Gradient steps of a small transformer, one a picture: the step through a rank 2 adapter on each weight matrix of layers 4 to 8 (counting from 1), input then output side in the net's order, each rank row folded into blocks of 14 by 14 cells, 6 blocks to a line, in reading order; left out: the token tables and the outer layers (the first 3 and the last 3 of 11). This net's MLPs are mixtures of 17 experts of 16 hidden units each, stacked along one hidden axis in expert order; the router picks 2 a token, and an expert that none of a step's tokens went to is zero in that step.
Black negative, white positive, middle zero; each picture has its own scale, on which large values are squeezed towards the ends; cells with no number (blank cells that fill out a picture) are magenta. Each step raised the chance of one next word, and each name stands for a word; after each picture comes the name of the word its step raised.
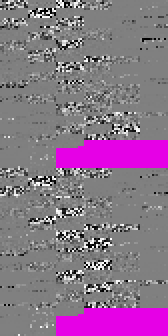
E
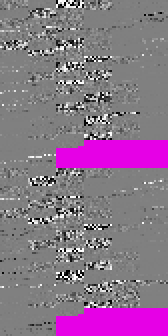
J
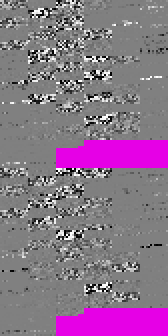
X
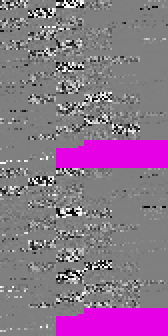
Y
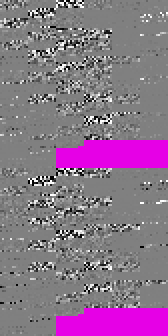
X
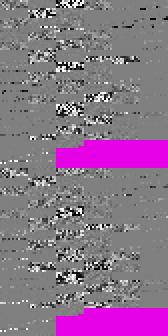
Y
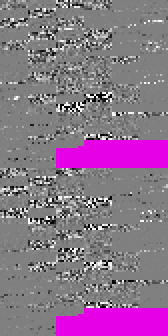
J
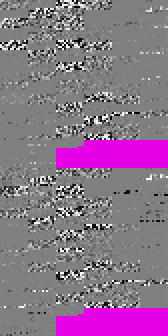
J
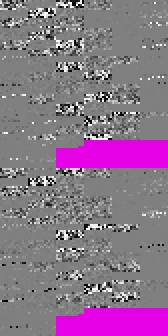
X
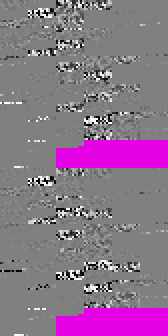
X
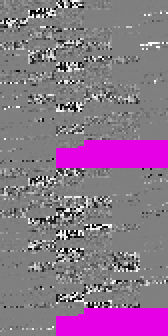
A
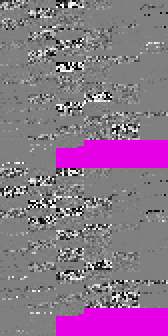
Y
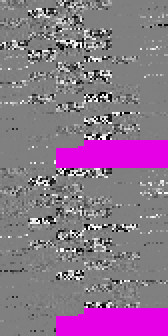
J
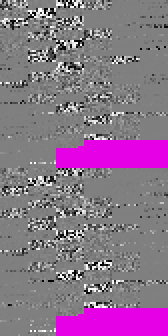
E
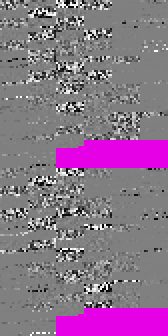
A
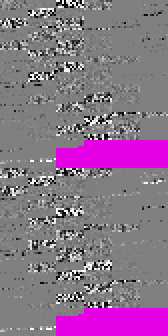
E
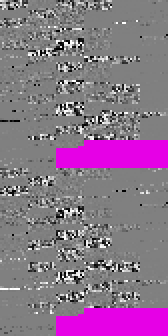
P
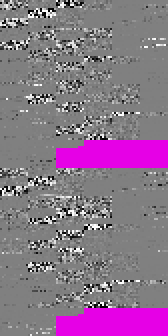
A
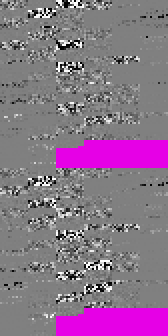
E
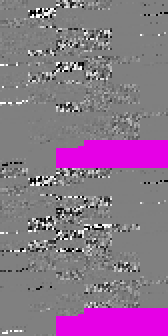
A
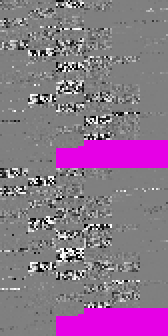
J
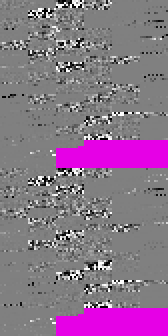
E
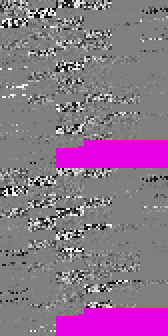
A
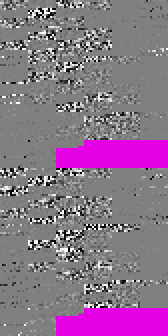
A
